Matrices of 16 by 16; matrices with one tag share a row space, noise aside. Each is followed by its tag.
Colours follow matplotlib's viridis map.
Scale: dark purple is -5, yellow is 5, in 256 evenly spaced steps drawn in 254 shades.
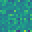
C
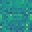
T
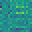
T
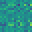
C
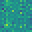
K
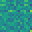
C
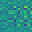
C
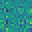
K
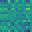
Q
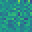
C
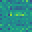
T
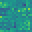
Q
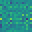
T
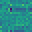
T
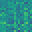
C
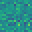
C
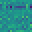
T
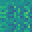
C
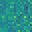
C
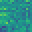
Q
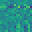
C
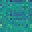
T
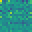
T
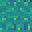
C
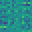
Q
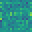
T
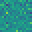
K
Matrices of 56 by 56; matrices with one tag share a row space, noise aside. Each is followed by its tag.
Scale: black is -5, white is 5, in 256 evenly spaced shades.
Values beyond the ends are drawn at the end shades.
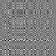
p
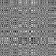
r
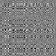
p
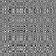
p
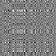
p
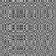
p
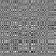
r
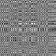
r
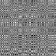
r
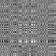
r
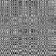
r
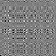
p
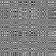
r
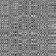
r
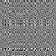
p
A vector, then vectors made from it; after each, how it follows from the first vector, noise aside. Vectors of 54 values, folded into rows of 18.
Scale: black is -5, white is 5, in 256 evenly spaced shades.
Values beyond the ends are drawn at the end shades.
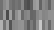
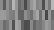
reversed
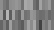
negated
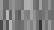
negated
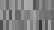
negated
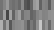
copied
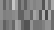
reversed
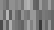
negated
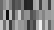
scaled up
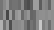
copied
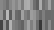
negated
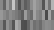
reversed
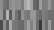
negated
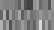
copied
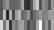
scaled up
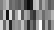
scaled up
